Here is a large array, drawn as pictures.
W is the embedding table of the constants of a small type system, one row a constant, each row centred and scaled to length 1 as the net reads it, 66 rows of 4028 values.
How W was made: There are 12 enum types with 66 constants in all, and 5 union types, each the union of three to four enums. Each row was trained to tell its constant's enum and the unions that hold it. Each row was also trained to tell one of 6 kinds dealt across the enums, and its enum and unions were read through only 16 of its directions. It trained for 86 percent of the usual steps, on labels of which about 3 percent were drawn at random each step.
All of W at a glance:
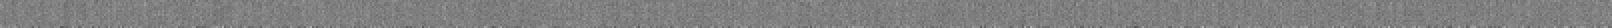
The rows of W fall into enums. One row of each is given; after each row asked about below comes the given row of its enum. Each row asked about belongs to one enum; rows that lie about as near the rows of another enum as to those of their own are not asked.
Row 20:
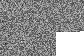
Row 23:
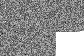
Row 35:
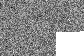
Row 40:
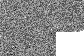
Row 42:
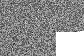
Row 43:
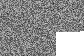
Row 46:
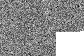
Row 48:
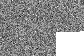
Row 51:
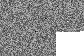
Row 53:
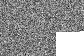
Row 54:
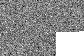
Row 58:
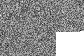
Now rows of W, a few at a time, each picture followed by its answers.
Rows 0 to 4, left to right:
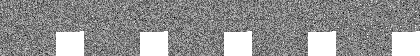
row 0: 43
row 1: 20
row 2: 53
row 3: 53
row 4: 23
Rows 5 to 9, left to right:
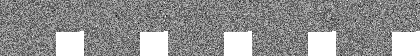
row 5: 42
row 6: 35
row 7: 48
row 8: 53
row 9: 40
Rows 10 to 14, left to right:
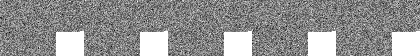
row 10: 40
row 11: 40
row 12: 35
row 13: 54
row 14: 42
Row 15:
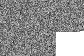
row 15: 23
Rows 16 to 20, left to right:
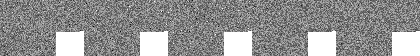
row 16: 35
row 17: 43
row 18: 46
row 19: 42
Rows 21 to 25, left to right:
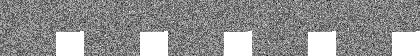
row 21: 51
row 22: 43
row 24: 46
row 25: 48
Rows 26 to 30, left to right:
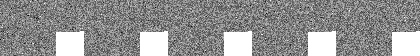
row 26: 54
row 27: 53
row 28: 42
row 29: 48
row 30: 20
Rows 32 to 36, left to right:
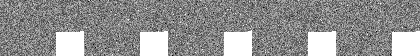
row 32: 20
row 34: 23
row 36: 40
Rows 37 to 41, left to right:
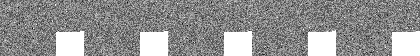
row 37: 58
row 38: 35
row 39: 35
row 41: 23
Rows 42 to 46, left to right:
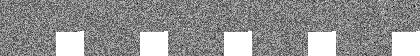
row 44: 51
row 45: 20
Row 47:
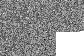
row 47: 48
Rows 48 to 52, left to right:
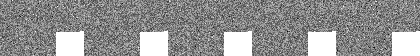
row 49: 23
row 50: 40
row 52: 58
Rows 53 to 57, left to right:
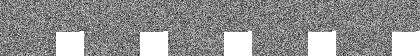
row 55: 51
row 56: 51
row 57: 40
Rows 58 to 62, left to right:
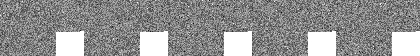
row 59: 35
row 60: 54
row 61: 43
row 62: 54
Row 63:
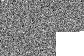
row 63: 42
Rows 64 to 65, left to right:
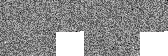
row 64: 53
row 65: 43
